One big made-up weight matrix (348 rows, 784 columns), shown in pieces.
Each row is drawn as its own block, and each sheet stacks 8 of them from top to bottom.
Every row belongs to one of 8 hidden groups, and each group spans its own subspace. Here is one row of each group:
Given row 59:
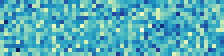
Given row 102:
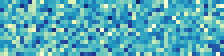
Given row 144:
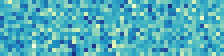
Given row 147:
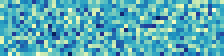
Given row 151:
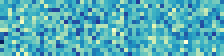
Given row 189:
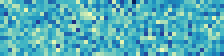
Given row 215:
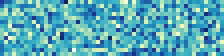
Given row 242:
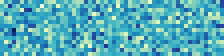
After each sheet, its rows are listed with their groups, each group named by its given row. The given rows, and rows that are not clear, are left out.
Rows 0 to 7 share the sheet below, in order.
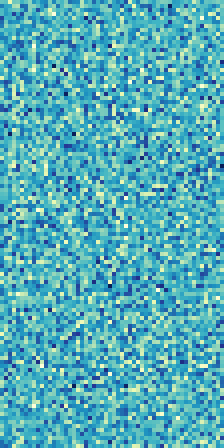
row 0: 144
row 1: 215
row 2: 189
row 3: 147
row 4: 215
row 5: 215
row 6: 215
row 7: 215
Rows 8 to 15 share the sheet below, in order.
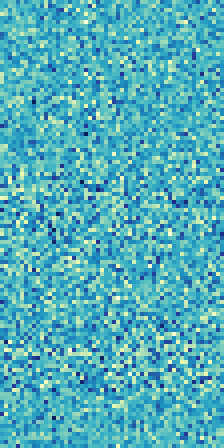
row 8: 147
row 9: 144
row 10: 147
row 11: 151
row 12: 144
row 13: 242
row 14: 242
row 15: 59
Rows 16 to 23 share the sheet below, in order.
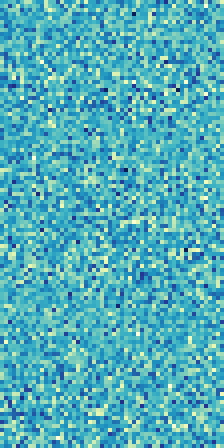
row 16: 102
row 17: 242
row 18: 144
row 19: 215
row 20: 242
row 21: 102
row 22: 151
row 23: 151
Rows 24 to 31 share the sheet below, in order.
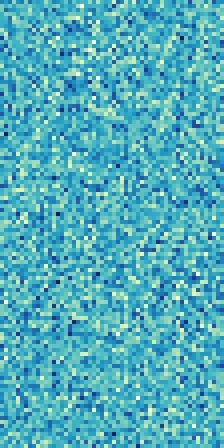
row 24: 242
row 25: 242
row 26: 59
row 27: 151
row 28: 147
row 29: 59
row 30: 59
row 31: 102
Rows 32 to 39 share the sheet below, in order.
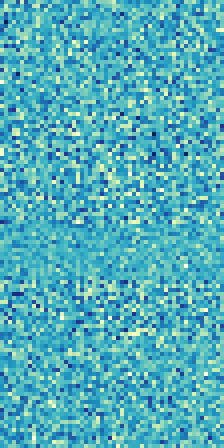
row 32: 59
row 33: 189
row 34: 151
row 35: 215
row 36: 151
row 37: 215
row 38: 242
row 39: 144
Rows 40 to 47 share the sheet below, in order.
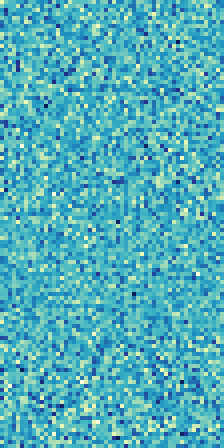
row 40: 189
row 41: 102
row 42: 189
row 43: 59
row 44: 147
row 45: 151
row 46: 189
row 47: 189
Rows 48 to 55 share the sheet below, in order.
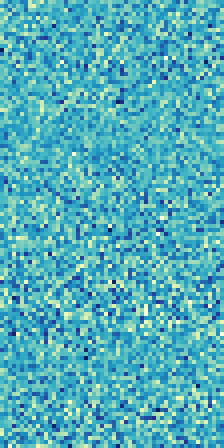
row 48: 215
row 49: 102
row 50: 59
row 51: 189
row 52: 215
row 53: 189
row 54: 147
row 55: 147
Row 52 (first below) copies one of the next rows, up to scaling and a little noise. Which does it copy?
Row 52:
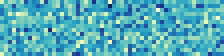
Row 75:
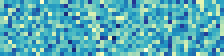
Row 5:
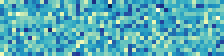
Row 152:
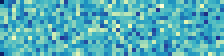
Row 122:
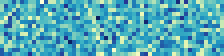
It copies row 5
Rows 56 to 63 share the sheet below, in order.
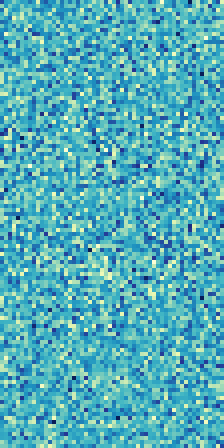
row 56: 242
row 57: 144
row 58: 215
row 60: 242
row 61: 144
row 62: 59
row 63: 102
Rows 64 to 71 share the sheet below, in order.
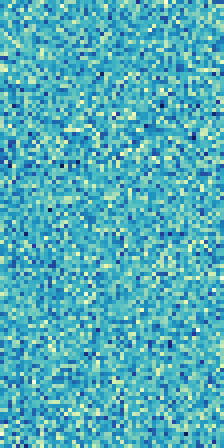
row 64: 102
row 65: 189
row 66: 242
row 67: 242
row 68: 189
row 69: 147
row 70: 144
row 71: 151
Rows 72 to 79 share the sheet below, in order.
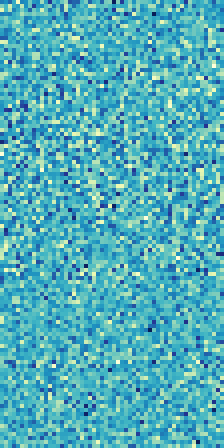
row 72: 144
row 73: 151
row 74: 151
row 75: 215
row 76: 59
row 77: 151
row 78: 102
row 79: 147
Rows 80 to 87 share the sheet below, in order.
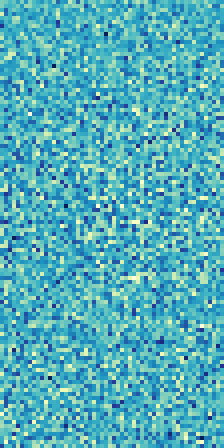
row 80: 189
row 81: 215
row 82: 102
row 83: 215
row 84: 215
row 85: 59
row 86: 242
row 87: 59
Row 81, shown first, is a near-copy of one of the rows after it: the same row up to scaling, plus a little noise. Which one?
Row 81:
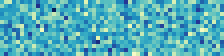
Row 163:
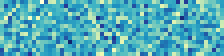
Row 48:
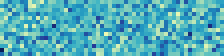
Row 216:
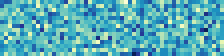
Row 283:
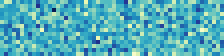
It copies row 283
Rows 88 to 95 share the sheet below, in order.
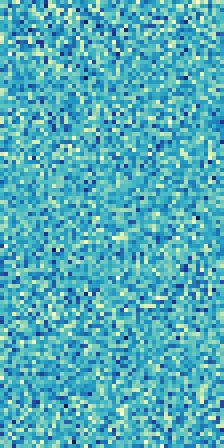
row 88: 147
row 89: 147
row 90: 144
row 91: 147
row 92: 59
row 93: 147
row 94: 215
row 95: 215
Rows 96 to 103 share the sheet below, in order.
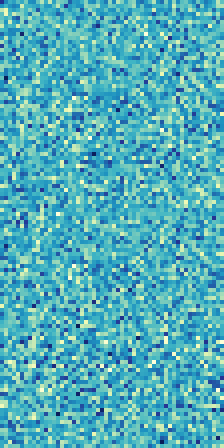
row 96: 189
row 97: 59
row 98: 242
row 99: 151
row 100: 59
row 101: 189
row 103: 189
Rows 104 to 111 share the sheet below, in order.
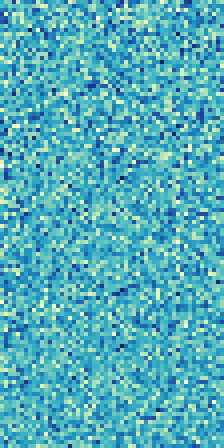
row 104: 242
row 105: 215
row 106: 215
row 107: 59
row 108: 59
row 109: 59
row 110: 59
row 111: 147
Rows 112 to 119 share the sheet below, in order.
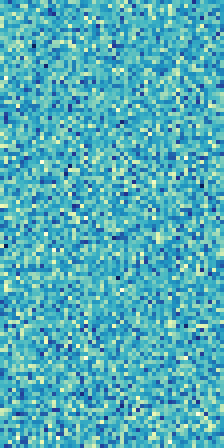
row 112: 144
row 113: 59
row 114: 59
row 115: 144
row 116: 59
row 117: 59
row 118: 147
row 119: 151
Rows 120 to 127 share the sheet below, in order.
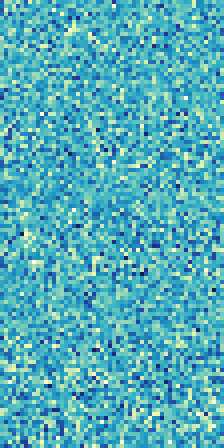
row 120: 242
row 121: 151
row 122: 215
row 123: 59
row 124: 242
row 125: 147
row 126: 242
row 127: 151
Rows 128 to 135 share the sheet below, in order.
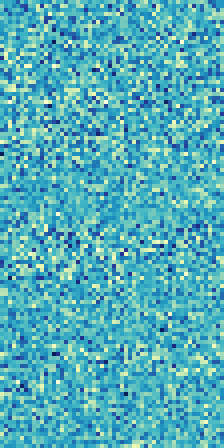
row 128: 189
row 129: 242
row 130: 151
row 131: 151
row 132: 147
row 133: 189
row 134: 151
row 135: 215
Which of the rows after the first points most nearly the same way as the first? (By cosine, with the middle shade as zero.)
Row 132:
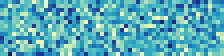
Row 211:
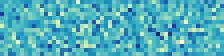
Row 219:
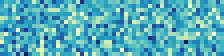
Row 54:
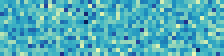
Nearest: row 211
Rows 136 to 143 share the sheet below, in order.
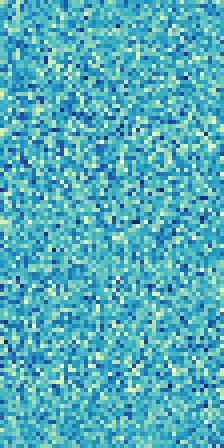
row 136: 102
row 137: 147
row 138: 151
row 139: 215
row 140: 59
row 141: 144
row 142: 151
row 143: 102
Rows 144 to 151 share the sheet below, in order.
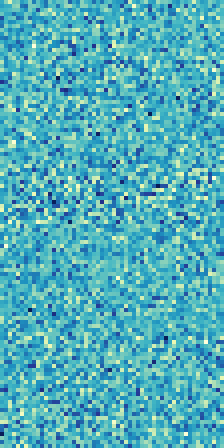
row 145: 189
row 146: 242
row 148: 59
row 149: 147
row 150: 102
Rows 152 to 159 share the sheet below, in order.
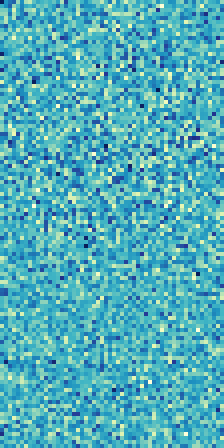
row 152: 215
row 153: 189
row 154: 242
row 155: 242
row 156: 147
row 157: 189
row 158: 102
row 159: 151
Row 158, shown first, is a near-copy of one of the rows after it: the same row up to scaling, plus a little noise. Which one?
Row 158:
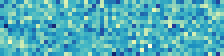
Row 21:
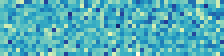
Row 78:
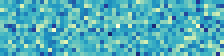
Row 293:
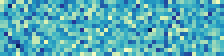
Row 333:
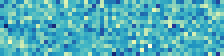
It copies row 333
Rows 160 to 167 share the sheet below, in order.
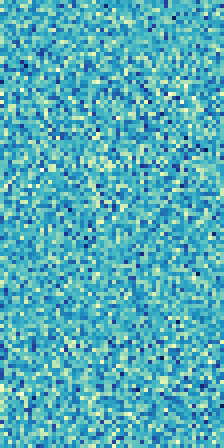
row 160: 102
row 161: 189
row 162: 242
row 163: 215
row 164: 147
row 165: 189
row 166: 215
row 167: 102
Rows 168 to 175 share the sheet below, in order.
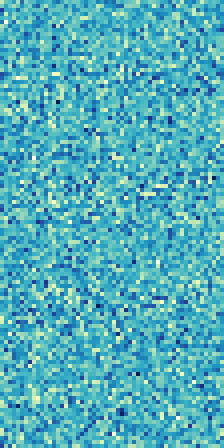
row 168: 59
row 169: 151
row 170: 144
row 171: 147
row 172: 144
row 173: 147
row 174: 242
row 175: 215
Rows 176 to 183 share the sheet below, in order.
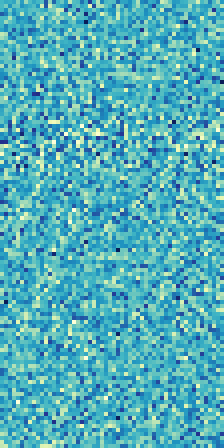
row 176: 147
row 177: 242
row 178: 151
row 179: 59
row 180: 102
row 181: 59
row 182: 147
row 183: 102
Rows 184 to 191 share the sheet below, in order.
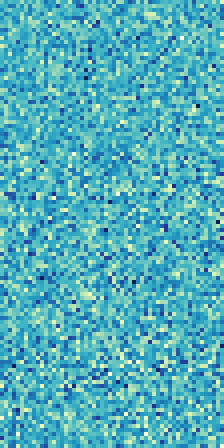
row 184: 242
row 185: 147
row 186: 59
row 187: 102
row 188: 102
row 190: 215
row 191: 189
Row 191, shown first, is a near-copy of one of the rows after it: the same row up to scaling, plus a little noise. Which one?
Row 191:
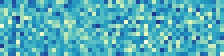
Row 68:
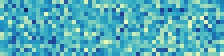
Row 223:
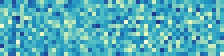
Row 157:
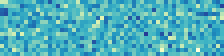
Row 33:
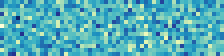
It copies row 223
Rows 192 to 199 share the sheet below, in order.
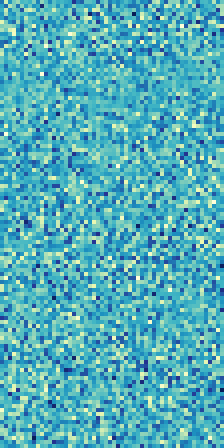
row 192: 242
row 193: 189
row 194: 59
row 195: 151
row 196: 102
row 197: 144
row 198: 189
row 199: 144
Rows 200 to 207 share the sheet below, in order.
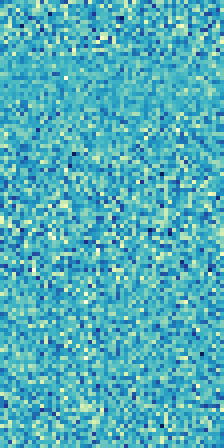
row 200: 215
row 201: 151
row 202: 59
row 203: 215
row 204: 144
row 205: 147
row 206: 147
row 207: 189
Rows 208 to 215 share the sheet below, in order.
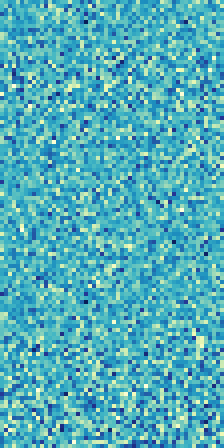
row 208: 147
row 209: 242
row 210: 102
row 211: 189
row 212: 102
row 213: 147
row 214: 215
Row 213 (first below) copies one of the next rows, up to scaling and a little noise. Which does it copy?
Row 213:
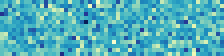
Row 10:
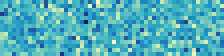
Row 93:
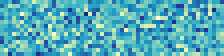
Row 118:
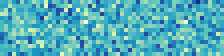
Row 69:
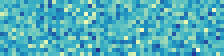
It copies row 10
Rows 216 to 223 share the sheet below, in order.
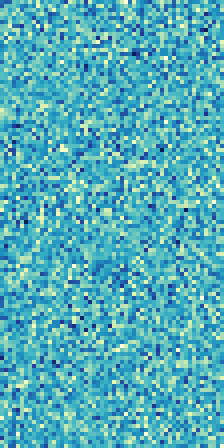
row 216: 215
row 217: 102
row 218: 215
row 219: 151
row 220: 59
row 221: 144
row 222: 59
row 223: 189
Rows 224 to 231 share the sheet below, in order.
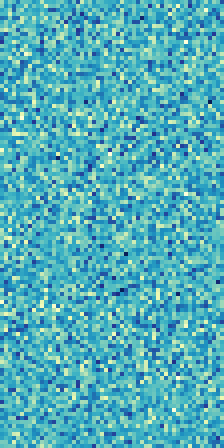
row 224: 151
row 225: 144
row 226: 151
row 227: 242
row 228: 242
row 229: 59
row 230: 189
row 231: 102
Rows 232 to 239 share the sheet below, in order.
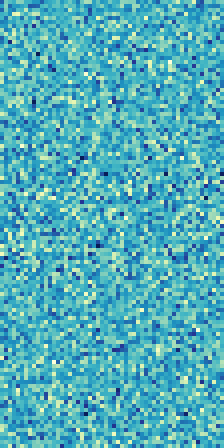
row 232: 215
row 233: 144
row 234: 189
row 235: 102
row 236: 151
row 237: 147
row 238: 59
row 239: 147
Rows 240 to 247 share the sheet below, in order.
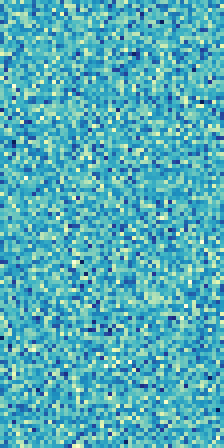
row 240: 215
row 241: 59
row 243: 189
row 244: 144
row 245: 242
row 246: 215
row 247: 215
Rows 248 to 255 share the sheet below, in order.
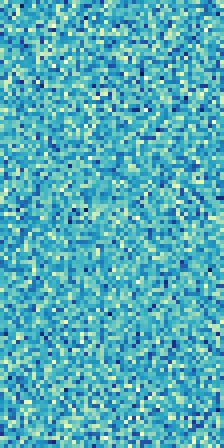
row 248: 102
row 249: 215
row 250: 147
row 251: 59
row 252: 144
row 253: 102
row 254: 102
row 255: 242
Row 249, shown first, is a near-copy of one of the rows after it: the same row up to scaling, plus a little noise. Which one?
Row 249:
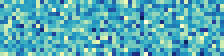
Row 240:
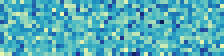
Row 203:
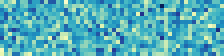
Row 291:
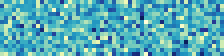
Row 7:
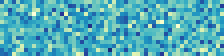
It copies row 291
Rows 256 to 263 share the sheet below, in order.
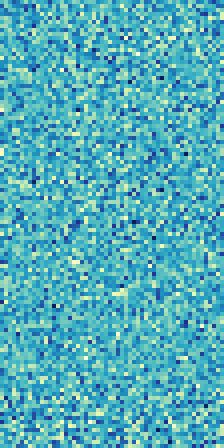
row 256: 189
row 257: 215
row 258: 151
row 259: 215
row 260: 144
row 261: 59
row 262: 147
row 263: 151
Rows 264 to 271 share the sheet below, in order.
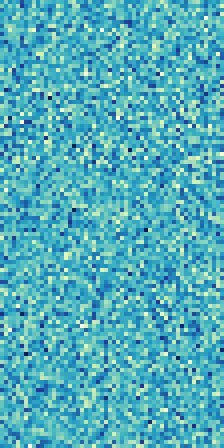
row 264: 102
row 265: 242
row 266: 242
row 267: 59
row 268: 242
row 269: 189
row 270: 102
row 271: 102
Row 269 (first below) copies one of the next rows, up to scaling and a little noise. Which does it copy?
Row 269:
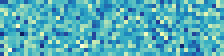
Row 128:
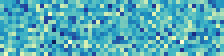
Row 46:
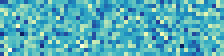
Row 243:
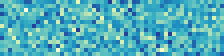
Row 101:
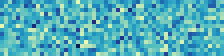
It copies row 46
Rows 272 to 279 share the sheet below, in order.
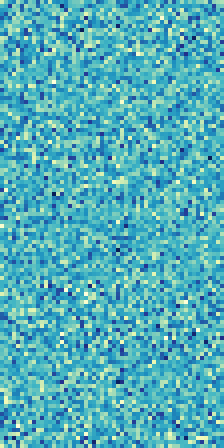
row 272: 102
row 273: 102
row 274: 144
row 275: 59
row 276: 215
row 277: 147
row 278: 102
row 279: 59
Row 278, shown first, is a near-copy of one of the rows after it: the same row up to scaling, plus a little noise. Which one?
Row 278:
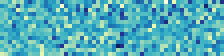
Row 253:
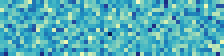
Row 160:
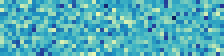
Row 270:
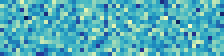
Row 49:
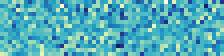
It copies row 49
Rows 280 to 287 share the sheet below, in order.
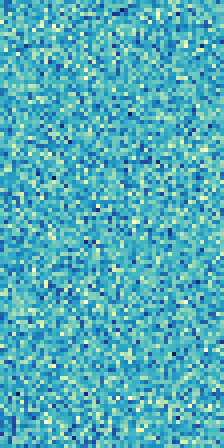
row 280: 59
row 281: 147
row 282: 242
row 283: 215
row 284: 144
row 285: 147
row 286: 102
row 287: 242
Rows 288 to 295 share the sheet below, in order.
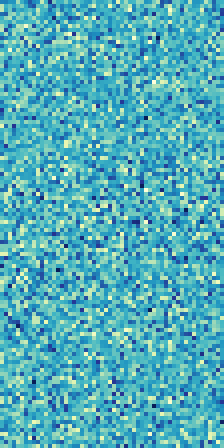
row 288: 144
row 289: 59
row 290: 242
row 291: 215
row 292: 151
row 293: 102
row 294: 144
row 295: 144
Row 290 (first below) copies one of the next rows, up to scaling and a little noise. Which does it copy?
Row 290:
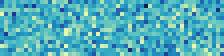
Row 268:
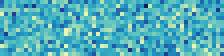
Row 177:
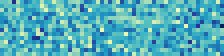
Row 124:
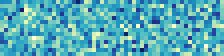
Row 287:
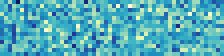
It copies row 268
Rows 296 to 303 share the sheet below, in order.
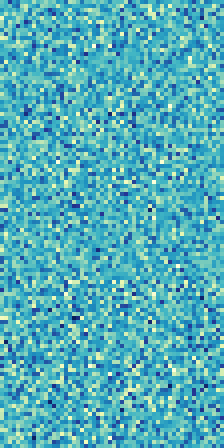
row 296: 144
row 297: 151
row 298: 189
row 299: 144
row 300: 189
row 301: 144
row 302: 151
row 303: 144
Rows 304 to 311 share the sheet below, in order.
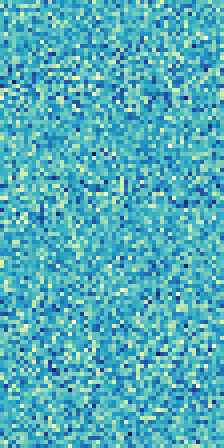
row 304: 242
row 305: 151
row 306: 242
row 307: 151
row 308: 151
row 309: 59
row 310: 147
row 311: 147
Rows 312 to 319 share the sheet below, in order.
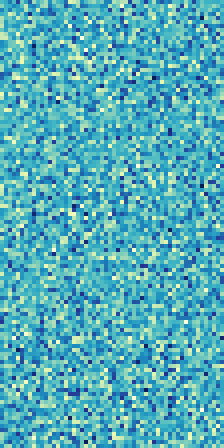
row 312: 144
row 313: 151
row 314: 102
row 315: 144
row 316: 102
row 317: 151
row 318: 242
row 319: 144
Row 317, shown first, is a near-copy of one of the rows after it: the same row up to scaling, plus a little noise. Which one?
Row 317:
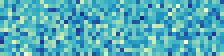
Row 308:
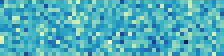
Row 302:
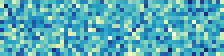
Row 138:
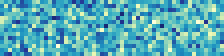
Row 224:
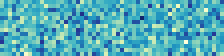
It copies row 224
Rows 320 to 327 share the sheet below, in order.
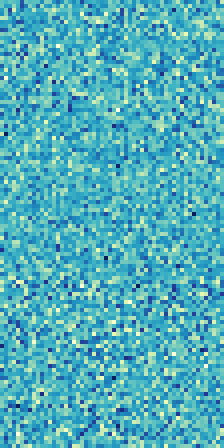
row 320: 151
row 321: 59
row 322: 59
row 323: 242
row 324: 189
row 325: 102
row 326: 102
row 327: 215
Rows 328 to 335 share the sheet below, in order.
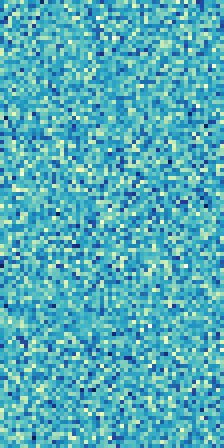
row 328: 215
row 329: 147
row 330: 151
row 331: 151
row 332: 151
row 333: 102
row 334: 102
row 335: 144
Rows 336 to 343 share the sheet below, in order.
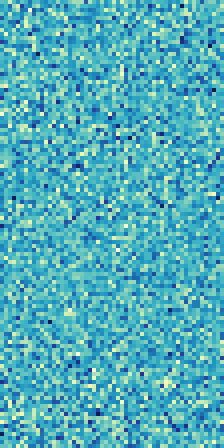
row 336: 144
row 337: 151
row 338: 215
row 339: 215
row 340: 215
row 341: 242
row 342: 242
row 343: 151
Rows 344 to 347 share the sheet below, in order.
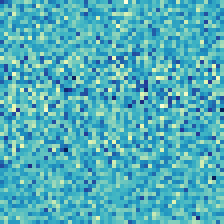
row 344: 215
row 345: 189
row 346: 215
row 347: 147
